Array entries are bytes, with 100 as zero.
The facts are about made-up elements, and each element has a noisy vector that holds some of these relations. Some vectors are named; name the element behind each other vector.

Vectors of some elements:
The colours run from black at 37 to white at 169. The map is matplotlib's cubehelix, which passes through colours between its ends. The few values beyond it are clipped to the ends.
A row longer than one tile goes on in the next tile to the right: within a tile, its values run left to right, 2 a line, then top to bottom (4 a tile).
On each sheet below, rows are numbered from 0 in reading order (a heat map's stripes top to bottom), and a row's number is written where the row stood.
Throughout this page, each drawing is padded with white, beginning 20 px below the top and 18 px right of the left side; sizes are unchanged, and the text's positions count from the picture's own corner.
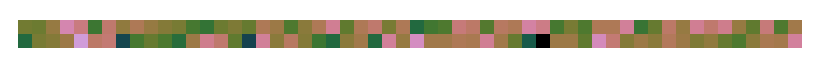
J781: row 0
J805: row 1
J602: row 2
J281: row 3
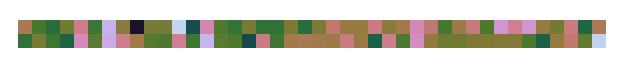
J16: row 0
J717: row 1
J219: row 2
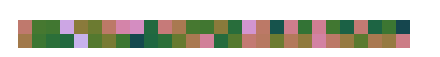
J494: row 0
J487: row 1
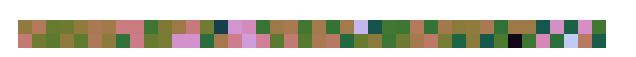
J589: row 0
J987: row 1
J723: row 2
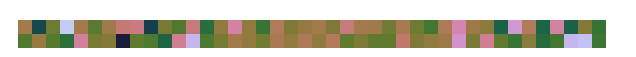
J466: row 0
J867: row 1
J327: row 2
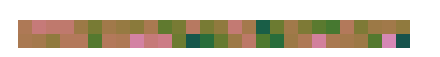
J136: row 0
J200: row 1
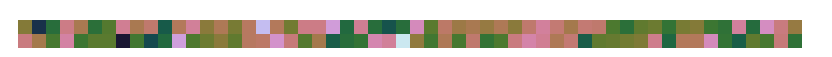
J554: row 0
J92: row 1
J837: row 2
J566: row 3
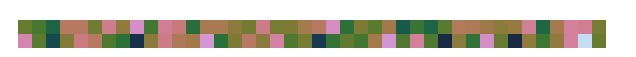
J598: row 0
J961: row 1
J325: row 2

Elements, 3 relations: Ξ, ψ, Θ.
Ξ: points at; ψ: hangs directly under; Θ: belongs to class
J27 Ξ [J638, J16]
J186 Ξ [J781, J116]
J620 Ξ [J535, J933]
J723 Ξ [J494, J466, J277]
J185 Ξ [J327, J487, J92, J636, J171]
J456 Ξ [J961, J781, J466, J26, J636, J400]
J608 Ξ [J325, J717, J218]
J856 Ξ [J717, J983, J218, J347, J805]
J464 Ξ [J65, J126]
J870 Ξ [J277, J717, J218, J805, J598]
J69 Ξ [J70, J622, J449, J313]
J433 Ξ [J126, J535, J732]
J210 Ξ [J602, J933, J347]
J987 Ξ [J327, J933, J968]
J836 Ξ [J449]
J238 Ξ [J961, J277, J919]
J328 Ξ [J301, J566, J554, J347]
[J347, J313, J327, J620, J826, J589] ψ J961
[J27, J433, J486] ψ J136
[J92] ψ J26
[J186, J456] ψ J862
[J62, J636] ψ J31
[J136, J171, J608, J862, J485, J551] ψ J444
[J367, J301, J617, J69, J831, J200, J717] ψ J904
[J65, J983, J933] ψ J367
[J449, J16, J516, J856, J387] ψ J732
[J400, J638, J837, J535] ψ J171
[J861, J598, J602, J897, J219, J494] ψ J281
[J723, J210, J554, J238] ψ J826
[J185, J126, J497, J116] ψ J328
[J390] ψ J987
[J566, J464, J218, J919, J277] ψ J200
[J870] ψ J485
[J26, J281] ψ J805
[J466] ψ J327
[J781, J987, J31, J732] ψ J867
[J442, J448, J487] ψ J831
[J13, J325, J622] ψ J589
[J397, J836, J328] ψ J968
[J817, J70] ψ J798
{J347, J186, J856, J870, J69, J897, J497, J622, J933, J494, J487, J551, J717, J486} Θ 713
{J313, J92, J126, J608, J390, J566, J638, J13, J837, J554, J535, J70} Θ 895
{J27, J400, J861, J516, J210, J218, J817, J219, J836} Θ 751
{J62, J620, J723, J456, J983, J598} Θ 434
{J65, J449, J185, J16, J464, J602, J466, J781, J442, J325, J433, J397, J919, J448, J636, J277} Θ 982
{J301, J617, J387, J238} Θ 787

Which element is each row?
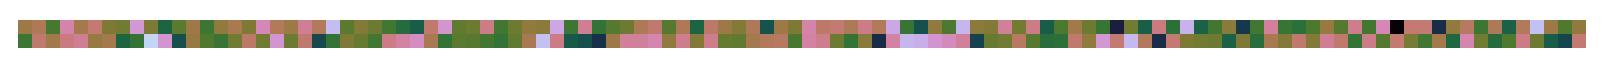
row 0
J116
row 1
J26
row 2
J870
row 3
J968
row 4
J27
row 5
J65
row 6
J983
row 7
J856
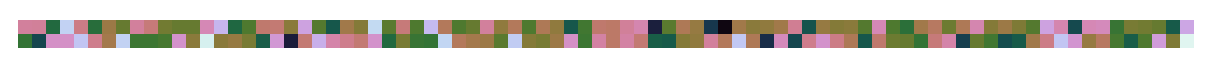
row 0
J70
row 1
J638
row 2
J69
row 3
J464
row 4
J328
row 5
J449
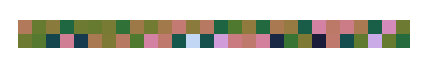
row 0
J218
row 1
J210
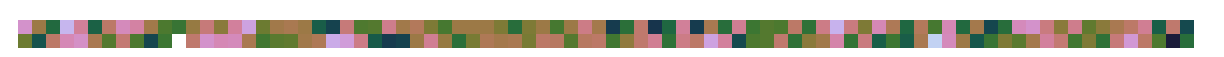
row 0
J313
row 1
J433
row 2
J397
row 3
J933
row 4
J456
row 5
J186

